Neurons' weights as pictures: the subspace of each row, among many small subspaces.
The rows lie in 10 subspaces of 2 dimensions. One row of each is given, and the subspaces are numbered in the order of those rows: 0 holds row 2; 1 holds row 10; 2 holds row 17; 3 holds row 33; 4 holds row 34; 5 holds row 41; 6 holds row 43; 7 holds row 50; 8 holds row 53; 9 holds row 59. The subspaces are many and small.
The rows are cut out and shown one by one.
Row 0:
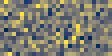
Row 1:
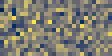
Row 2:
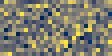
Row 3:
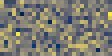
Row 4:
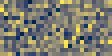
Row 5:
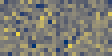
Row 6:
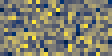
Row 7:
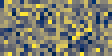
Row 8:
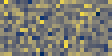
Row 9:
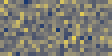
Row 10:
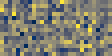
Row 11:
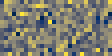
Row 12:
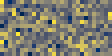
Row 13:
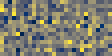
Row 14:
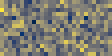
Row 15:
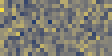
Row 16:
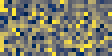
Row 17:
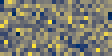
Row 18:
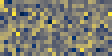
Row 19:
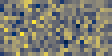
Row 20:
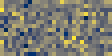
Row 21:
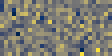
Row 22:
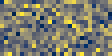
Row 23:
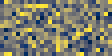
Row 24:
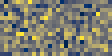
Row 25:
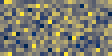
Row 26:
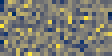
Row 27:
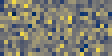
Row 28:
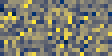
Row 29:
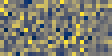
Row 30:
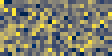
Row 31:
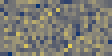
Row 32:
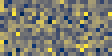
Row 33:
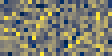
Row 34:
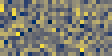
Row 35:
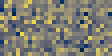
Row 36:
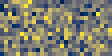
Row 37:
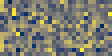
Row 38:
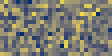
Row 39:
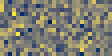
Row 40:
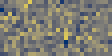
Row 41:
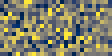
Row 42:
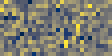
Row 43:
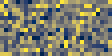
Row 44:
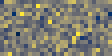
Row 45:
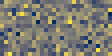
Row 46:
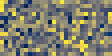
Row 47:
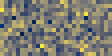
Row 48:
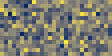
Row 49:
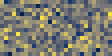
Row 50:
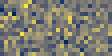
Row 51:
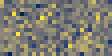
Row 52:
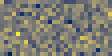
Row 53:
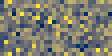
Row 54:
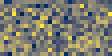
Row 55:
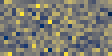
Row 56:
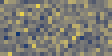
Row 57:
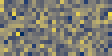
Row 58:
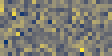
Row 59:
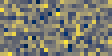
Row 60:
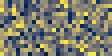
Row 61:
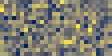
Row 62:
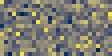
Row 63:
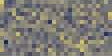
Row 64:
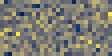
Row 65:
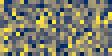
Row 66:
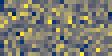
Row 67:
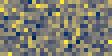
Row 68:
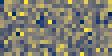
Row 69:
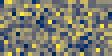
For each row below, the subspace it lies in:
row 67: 3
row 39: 4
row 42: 7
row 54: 8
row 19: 8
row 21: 4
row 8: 6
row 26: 2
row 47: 9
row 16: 1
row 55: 8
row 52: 7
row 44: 0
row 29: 5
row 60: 9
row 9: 5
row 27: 6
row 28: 7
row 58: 4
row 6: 9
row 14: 9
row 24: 6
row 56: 0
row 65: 3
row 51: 4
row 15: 9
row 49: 0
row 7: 4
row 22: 7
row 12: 2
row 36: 6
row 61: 1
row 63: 2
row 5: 3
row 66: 7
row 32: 8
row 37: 1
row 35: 8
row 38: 6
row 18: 1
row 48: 6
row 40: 7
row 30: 1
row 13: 1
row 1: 4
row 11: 3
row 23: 9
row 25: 8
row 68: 3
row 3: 2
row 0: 5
